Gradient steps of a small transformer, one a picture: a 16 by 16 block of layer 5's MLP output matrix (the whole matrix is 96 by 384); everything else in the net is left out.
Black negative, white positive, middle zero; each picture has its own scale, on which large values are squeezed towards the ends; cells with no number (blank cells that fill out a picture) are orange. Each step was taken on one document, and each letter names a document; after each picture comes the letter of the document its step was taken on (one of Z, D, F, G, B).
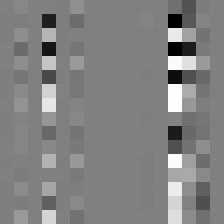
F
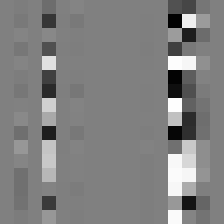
F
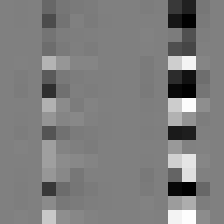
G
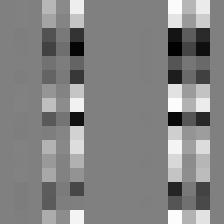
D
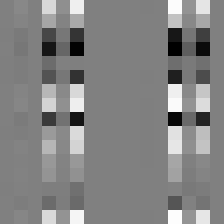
D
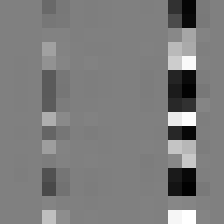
G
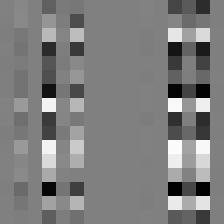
D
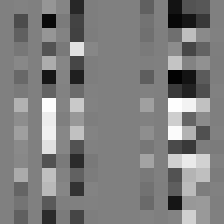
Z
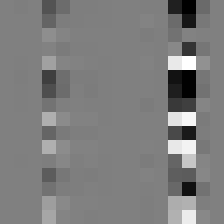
G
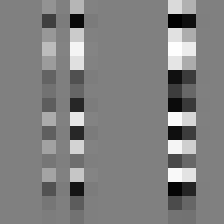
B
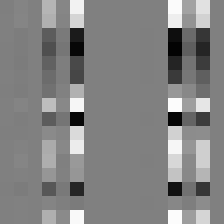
D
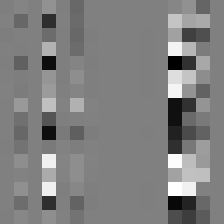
F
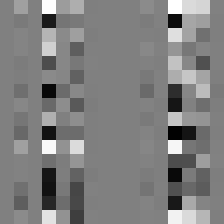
Z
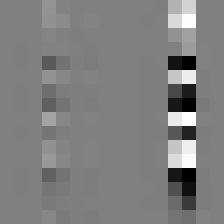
G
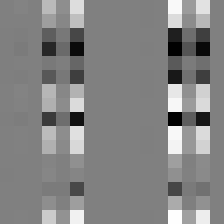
D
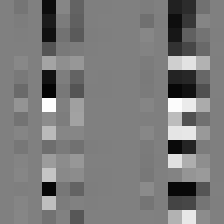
Z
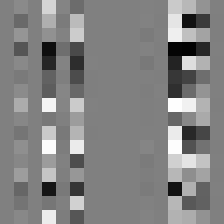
Z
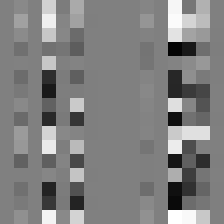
Z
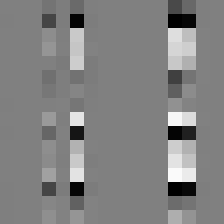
B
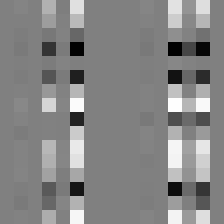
D
